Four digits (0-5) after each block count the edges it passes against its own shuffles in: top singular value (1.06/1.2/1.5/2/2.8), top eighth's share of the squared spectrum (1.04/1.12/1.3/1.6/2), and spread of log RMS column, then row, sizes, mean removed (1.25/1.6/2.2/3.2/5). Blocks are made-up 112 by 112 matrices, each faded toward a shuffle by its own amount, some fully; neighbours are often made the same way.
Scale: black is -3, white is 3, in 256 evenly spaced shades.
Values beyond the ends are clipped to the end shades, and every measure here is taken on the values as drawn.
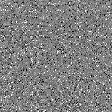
4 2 1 1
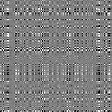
5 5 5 5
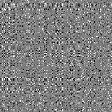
5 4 3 3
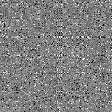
4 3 2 2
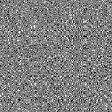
5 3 3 3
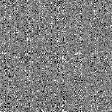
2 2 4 3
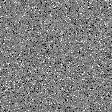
0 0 0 0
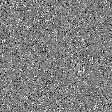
0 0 0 0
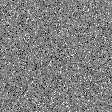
0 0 0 0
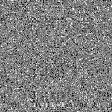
4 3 1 1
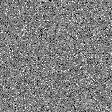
3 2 0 1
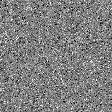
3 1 0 0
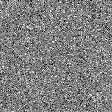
3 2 1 0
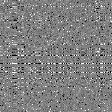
5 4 2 3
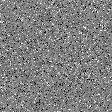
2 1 0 0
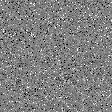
3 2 0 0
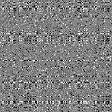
5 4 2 4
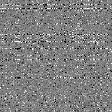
4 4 2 3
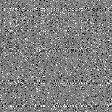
4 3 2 3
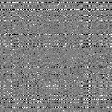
5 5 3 4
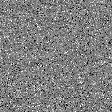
2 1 0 1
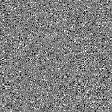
4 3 1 2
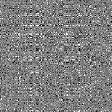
5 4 3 3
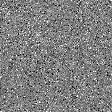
3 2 0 0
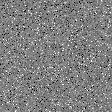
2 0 0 0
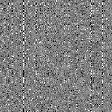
5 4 3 2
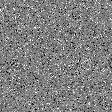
0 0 0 0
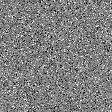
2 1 0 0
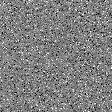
2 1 0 0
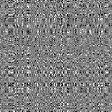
5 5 4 4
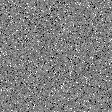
0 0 0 0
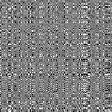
5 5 4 4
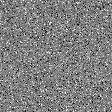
2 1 0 0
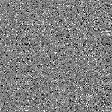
4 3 1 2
